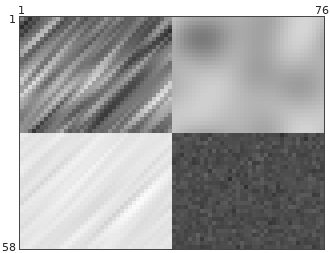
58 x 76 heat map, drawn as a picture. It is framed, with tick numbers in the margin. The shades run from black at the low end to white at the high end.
It is made of 2 by 2 panels. Panel 1,1: middling, slanting up to the right, strong in contrast. Panel 1,2: high, smooth. Panel 2,1: very high, slanting up to the right, faint in contrast. Panel 2,2: low, fine-grained, faint in contrast.
